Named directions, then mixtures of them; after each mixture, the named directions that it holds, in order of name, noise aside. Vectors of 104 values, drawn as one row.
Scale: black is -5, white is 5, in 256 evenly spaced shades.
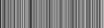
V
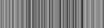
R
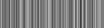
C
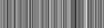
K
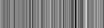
C, K, R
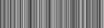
C, V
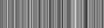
K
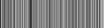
V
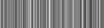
C, R, V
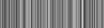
C, K, R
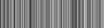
K, V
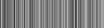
C, K, V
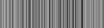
R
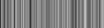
K, V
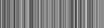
C, K, V
